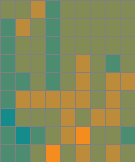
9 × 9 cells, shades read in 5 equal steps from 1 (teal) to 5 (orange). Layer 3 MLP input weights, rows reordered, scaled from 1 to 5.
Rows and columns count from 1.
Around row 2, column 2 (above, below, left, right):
3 3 2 3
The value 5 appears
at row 8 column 6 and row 9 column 4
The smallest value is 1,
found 2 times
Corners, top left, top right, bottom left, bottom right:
3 3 2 3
